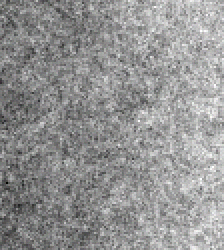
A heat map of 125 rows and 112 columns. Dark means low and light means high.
Histogram: bell-shaped. Ninth with the lowest average: bottom left. Odd rows or columns: none. Stripes: none. Slope: up to the right.
